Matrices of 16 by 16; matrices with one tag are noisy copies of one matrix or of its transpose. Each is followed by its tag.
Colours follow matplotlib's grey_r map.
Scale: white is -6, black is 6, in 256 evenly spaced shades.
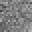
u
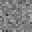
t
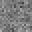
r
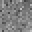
u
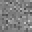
r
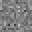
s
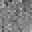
u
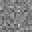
s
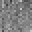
u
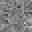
r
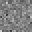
t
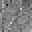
u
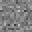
s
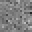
r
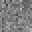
u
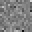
t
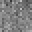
u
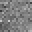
u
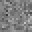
r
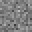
s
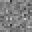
s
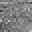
u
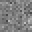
r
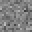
s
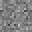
s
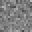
t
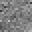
u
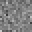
t
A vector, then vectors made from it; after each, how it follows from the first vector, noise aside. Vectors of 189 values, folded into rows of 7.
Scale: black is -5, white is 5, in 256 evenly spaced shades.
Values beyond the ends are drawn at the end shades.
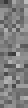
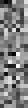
scaled up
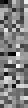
scaled up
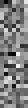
scaled up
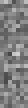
sign-scrambled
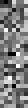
scaled up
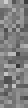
negated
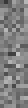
copied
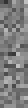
copied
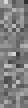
negated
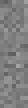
shrunk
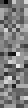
scaled up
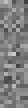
negated
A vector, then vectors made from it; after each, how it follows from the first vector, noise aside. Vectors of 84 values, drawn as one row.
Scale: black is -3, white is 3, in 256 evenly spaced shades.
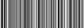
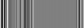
partly zeroed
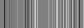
partly zeroed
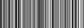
wrapped around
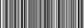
wrapped around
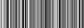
wrapped around
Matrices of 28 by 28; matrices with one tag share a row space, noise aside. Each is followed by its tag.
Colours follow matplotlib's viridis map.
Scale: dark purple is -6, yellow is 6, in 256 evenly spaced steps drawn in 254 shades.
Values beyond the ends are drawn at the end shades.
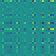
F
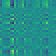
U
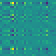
U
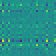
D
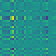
U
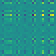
F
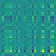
F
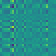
U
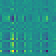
U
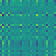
D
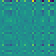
F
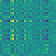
U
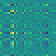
U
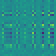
F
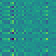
U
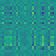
F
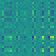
F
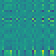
F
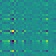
U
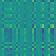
F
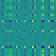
F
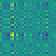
U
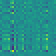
U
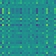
D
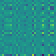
F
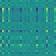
D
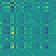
U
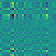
U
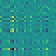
U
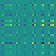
F
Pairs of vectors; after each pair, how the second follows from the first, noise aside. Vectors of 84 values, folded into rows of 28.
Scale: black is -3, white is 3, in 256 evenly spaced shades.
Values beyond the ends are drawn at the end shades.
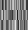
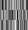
copied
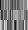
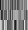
copied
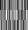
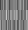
shrunk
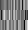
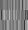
shrunk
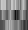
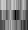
copied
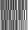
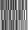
copied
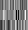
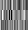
reversed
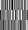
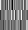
copied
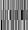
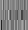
shrunk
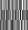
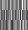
copied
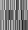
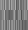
shrunk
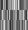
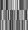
copied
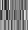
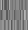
shrunk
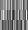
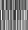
reversed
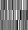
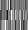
reversed
